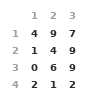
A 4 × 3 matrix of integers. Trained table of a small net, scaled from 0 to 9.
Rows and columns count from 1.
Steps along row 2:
up up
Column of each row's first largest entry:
2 3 3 1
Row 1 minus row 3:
4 3 -2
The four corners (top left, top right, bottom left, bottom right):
4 7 2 2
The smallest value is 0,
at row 3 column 1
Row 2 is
1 4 9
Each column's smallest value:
0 1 2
